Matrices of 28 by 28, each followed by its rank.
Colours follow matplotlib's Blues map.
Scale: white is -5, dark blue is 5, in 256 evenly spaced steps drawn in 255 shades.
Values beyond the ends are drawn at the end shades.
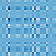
one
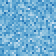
full rank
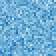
full rank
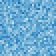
full rank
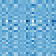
two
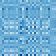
two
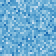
full rank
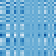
one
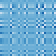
one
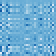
two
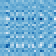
two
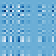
one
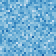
full rank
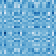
two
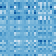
two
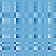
one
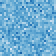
full rank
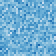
full rank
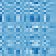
two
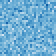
full rank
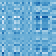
two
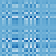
one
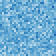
full rank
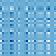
one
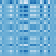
one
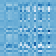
two
